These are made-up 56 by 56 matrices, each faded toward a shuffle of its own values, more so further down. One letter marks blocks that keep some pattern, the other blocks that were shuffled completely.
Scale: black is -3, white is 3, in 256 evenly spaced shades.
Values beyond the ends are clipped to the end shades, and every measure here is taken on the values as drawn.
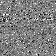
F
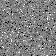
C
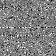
F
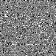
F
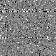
F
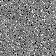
C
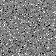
C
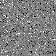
C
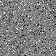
C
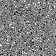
C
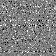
F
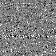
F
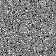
C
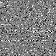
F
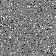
C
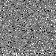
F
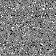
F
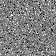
C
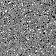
C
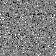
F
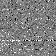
F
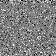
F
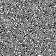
C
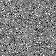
C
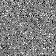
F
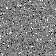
C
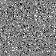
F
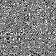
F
